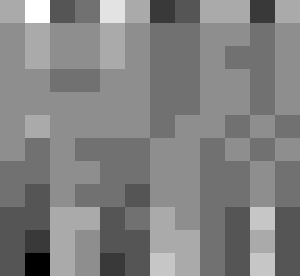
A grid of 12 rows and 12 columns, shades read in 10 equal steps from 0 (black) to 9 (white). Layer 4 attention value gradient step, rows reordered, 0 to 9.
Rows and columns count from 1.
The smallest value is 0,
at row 12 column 2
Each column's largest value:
6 9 6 6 8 6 7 6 6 6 7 6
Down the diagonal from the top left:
6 6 5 4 5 5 5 5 4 3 6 3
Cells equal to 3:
18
